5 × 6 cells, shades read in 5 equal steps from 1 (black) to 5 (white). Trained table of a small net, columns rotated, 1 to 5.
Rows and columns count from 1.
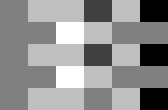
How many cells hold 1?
3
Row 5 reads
3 4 4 3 4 1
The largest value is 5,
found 2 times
